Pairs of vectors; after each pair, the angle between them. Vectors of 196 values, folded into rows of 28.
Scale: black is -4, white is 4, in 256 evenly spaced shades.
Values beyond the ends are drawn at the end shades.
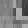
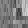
nearly opposite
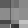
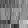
nearly parallel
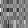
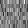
partly opposed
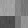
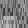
partly opposed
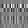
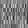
partly aligned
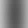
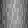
nearly opposite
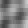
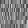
orthogonal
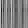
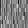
partly opposed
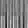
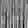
nearly parallel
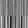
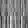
nearly opposite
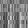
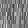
partly opposed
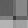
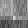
nearly opposite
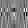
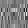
nearly opposite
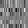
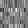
nearly opposite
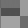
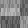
nearly opposite
